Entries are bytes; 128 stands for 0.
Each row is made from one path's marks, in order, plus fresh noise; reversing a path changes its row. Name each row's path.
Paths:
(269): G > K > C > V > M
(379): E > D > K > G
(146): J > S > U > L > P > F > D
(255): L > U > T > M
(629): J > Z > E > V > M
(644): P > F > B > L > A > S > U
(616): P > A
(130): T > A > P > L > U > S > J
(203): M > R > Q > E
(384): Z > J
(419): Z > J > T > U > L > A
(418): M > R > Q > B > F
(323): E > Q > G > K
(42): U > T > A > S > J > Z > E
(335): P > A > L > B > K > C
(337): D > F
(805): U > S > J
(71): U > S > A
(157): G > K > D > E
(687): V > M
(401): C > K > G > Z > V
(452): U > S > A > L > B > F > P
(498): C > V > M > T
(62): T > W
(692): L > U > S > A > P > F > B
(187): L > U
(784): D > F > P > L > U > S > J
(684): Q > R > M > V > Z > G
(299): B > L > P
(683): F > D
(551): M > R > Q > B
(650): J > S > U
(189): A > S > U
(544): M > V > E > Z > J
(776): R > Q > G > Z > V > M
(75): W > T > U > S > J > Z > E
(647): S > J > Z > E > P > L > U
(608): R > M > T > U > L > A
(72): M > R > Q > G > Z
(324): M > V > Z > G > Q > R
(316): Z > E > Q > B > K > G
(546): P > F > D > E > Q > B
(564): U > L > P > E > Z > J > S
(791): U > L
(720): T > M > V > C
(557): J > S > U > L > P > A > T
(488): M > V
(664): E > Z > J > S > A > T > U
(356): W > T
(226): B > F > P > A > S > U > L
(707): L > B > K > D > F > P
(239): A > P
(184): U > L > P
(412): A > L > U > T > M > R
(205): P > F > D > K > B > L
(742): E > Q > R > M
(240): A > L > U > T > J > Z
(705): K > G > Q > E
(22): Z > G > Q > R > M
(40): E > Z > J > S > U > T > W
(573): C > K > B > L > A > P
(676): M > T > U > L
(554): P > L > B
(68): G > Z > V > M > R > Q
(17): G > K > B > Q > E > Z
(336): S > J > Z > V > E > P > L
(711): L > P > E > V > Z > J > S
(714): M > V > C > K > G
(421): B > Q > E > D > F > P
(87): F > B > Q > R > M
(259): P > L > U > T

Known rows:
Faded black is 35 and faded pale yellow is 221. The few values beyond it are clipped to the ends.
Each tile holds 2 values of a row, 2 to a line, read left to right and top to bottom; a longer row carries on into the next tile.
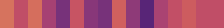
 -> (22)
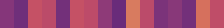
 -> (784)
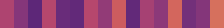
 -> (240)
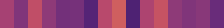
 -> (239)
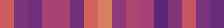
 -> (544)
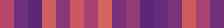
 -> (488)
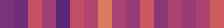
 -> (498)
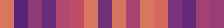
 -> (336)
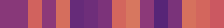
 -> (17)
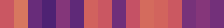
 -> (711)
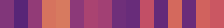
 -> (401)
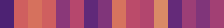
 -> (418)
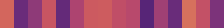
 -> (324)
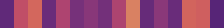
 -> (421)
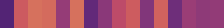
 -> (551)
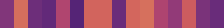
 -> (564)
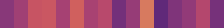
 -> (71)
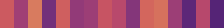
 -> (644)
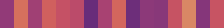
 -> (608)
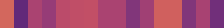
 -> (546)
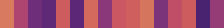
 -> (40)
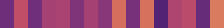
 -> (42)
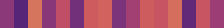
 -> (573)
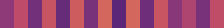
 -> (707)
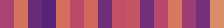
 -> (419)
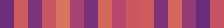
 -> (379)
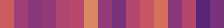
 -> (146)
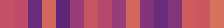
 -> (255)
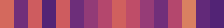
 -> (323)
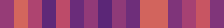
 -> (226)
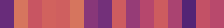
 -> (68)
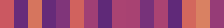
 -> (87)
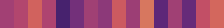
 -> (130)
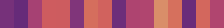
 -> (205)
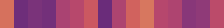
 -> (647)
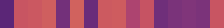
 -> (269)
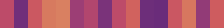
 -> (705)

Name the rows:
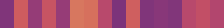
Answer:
(791)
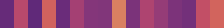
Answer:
(412)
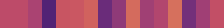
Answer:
(384)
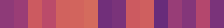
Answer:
(805)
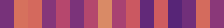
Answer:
(299)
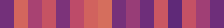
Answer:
(184)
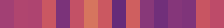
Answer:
(187)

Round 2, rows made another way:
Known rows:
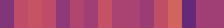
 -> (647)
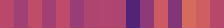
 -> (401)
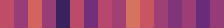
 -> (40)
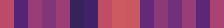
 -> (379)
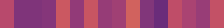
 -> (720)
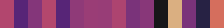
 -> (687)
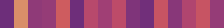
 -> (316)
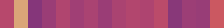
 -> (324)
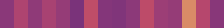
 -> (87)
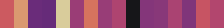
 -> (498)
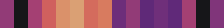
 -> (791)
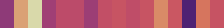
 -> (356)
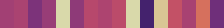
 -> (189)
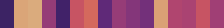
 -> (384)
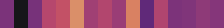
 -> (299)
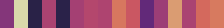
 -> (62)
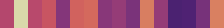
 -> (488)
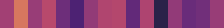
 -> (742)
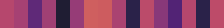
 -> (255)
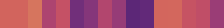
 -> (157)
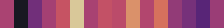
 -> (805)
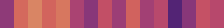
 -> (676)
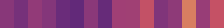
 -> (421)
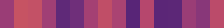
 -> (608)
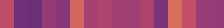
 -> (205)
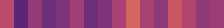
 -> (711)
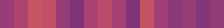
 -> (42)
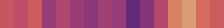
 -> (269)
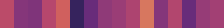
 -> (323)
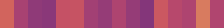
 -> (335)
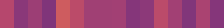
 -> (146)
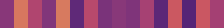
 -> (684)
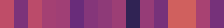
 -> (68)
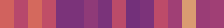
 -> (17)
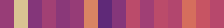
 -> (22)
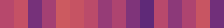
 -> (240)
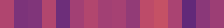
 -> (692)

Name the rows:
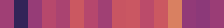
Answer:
(226)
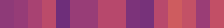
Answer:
(336)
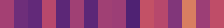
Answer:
(707)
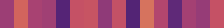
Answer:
(544)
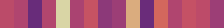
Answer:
(412)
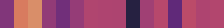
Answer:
(419)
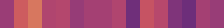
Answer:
(75)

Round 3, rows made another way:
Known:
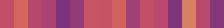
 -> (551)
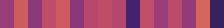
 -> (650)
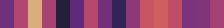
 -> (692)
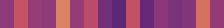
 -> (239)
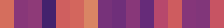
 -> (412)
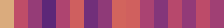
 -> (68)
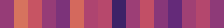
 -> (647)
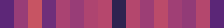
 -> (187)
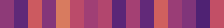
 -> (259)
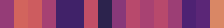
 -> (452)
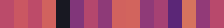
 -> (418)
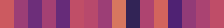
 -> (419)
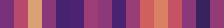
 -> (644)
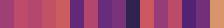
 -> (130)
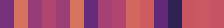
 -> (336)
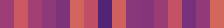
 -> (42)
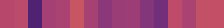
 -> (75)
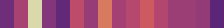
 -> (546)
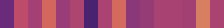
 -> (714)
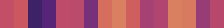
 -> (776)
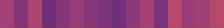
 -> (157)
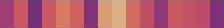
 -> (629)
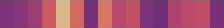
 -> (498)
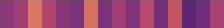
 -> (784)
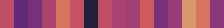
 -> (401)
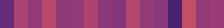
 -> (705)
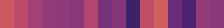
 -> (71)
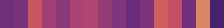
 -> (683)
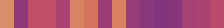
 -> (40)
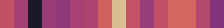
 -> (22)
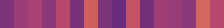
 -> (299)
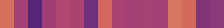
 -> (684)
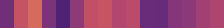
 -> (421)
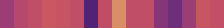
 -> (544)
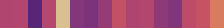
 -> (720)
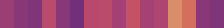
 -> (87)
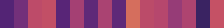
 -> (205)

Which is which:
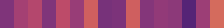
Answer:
(184)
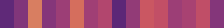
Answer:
(554)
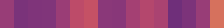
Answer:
(791)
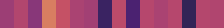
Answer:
(805)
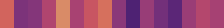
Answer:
(62)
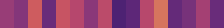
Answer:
(616)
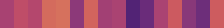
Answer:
(557)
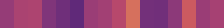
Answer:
(203)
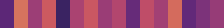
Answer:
(146)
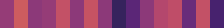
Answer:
(189)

